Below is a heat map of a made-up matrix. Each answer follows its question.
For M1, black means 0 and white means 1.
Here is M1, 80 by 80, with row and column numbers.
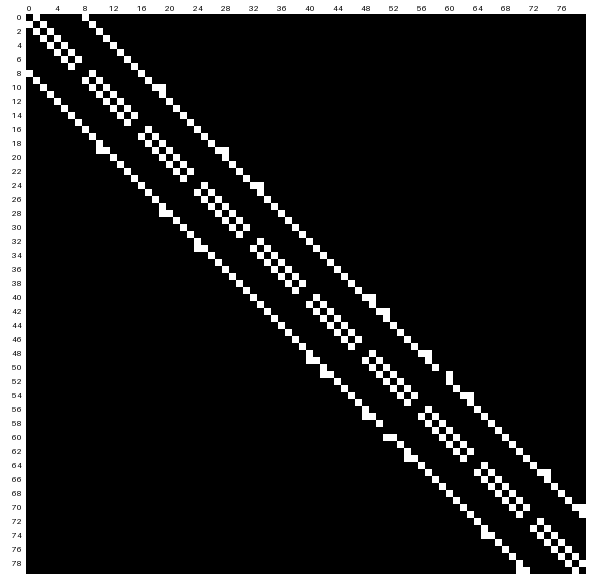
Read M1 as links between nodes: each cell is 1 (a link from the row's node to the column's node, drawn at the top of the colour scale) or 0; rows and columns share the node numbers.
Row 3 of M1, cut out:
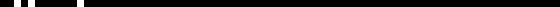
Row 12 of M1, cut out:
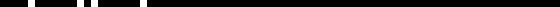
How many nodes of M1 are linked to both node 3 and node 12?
2
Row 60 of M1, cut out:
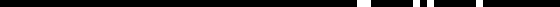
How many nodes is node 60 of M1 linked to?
5
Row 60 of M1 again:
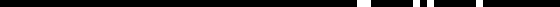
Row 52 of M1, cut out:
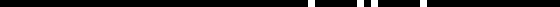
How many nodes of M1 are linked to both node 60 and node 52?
1
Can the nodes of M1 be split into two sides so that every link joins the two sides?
no
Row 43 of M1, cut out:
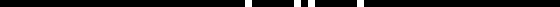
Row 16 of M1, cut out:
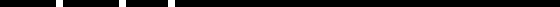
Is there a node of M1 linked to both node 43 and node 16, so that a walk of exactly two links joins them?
no
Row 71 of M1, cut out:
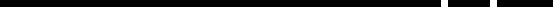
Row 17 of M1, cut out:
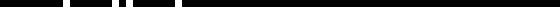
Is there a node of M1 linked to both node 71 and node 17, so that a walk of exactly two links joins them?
no
